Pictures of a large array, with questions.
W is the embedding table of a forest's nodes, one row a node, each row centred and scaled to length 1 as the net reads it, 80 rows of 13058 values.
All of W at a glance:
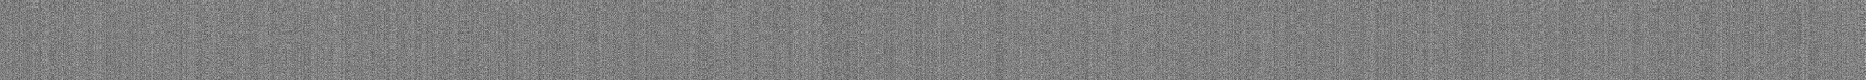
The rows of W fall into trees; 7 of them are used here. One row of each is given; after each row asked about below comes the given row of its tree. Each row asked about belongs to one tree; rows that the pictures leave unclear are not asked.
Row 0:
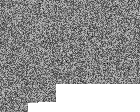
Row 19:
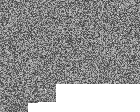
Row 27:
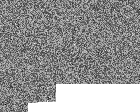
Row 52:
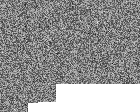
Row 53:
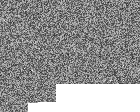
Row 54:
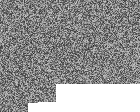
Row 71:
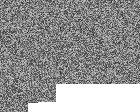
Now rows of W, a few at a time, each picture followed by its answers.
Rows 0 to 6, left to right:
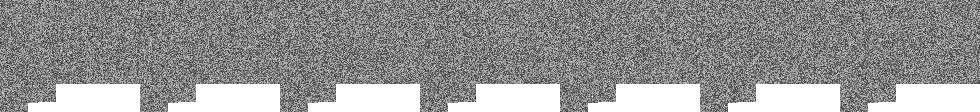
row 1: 0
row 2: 54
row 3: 54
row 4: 71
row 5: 19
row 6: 0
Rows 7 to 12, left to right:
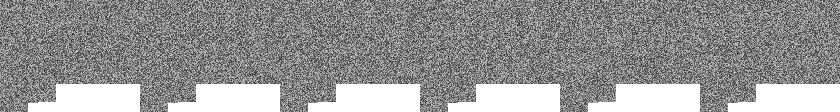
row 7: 0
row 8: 53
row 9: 53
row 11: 27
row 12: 54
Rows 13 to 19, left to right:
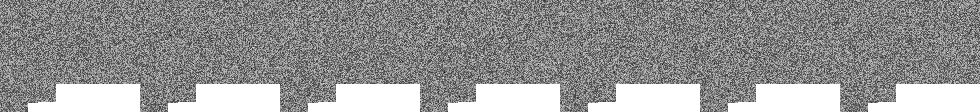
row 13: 71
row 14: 19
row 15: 54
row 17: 19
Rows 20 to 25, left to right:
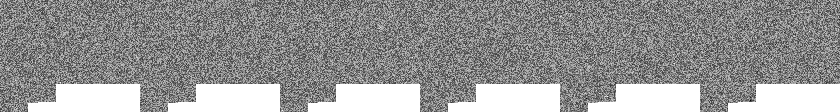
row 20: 54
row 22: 54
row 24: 27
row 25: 52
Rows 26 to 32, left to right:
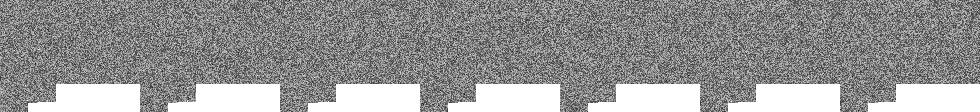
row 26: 19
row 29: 71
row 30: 19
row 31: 53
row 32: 53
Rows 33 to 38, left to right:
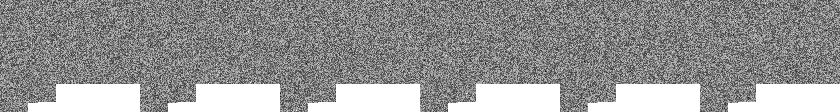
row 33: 53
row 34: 19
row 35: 54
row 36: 19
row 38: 27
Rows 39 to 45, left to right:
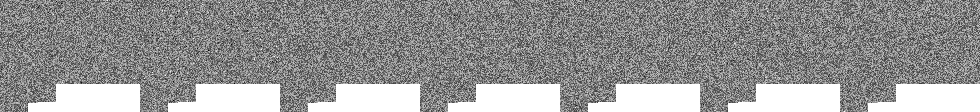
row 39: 19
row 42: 53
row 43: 19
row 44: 71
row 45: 54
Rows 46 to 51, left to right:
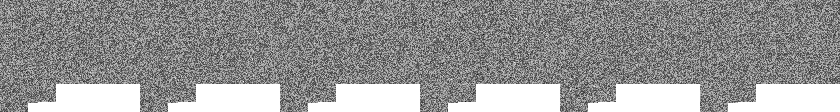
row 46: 71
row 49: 52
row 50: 0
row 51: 53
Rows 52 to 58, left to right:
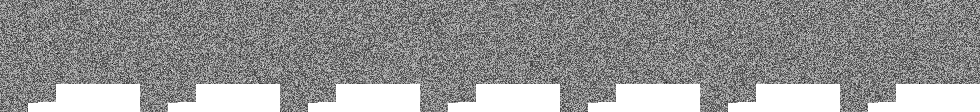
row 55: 53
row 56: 54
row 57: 19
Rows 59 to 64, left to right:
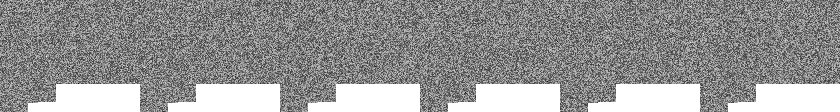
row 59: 53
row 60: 53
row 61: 54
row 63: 52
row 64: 54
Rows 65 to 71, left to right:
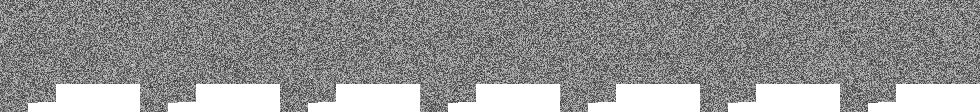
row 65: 54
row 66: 27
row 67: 71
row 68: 19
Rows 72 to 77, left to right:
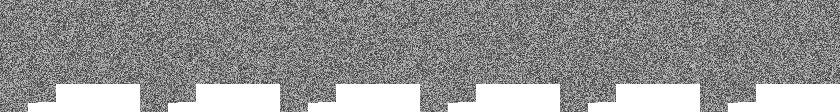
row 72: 53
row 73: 19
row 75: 53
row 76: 54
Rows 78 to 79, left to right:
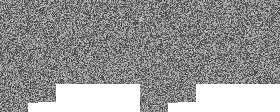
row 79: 53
